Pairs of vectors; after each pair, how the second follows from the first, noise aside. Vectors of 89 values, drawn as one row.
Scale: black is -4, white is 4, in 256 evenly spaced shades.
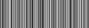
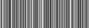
negated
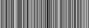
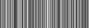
negated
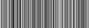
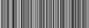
sign-scrambled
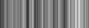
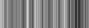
negated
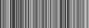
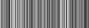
negated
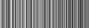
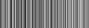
negated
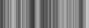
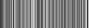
sign-scrambled
